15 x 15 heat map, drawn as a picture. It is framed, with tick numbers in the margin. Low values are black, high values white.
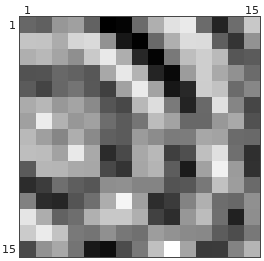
Average level on the scale: 50%. Roughest part: top middle. Rings: centred on the middle left. Odd rows or columns: none.
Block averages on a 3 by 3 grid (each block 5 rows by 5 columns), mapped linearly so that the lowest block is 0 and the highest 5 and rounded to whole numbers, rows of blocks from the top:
2 0 3 | 5 1 1 | 1 2 1
